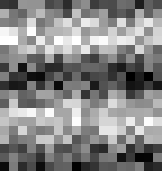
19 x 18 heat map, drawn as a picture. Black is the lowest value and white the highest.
Ninth with the lowest average: middle right. Seam: none. Stripes: horizontal, repeating 2 times. Odd rows or columns: none.
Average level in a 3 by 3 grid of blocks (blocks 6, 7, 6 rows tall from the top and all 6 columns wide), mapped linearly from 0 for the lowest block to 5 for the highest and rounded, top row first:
4 5 4
1 1 0
1 1 2
